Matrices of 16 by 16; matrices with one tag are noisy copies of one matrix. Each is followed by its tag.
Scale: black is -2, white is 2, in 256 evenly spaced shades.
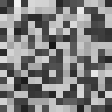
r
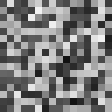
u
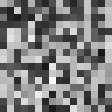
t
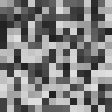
t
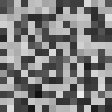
r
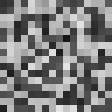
r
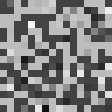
r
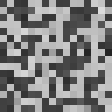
u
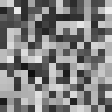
t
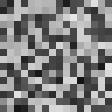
r
